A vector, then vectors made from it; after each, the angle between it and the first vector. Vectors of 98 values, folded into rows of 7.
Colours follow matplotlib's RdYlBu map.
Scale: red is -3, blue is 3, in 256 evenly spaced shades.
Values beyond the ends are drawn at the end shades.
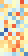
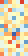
partly aligned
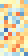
nearly parallel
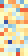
partly opposed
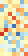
nearly opposite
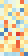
nearly parallel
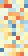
orthogonal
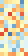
nearly opposite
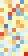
partly opposed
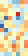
partly aligned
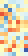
orthogonal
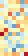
nearly opposite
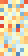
orthogonal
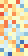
orthogonal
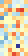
partly opposed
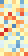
nearly opposite
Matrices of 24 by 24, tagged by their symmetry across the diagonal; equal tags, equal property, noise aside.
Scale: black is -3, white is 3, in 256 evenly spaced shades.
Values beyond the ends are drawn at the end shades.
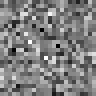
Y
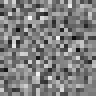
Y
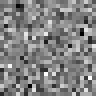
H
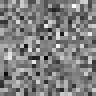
Y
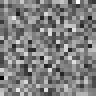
Y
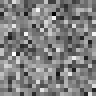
Y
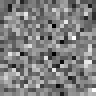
H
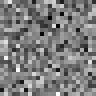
H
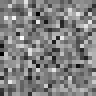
H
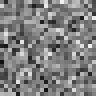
Y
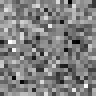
H
